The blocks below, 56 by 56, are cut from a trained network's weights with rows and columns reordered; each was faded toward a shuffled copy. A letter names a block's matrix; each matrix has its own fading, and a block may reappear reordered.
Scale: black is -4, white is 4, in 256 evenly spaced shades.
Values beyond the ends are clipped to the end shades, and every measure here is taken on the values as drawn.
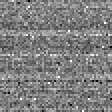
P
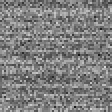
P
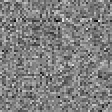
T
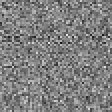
T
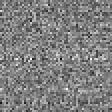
T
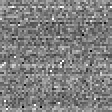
P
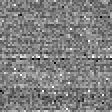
P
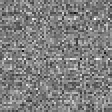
T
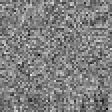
T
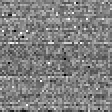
P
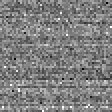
P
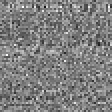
T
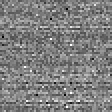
P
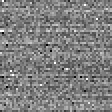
P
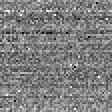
P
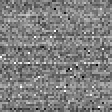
P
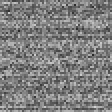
P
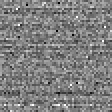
P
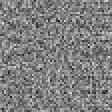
T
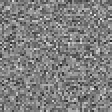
T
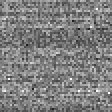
P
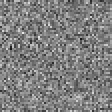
T
